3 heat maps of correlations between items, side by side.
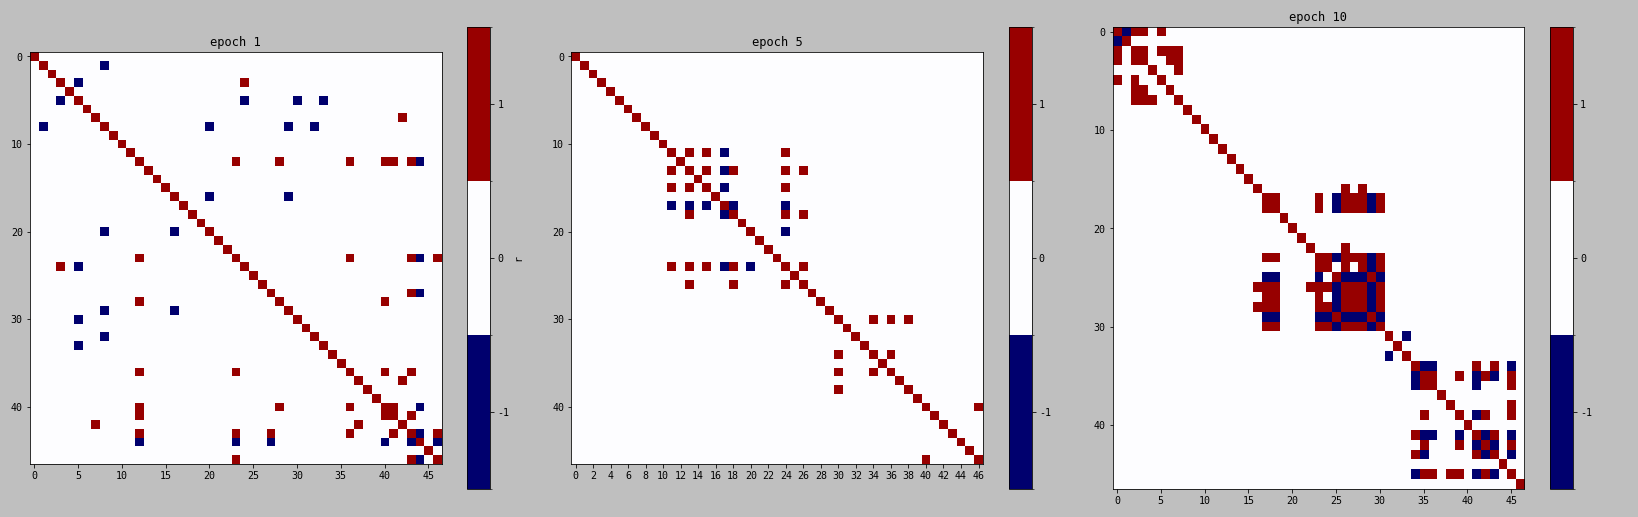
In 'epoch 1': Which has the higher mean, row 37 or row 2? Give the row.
37
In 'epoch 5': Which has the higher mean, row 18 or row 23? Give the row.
18
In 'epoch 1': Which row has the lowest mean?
44
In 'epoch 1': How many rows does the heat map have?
47
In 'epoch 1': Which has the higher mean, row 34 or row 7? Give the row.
7
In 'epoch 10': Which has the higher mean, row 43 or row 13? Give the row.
13
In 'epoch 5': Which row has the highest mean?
13
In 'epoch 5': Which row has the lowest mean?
17
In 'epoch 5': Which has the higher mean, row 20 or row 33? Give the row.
33
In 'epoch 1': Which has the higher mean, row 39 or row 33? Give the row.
39
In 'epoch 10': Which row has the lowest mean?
29
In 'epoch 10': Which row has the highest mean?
26
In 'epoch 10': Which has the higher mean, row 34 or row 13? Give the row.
13
